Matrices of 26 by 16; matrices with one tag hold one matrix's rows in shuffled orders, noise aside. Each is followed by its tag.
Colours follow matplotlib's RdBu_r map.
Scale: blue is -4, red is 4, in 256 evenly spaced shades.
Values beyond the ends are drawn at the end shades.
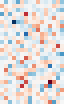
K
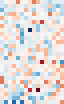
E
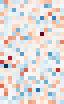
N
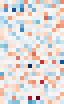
E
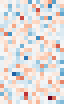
K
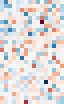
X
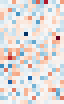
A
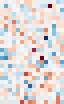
X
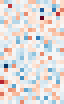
N
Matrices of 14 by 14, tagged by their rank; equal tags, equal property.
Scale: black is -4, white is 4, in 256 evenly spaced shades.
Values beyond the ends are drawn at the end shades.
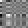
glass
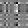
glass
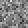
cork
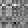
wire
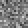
cork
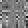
wire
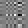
glass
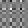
glass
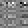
wire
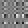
glass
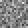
cork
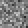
cork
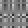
glass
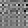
wire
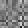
wire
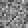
cork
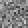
cork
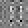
wire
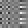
glass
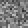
cork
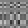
glass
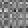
wire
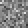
cork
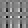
glass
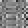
wire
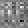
wire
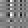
glass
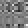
wire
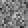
cork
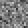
cork
